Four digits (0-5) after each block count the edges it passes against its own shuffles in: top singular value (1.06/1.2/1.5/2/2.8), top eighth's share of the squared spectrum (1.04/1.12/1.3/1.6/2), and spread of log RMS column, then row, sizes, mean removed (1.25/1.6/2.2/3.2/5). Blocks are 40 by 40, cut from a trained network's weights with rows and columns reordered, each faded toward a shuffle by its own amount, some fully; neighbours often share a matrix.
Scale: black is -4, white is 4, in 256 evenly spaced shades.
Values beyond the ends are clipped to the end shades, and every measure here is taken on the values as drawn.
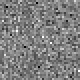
0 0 0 0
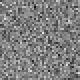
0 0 0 0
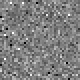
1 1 0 0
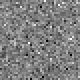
0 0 0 0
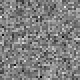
1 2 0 0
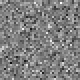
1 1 0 0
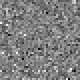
1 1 0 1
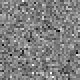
0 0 0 0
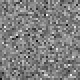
0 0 0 0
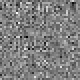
3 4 2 2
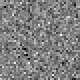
0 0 0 0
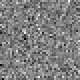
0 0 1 0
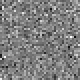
2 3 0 1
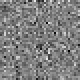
3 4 2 2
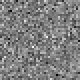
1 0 0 0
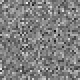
2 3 1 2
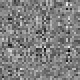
3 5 2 2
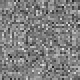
2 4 1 1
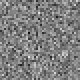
2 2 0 0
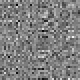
3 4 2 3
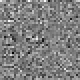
2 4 2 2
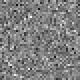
0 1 0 0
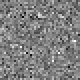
2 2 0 1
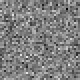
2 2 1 0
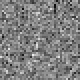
2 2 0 0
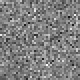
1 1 0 0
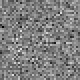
3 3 1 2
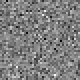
1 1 0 0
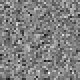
2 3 1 1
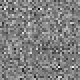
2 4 1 2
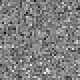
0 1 0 0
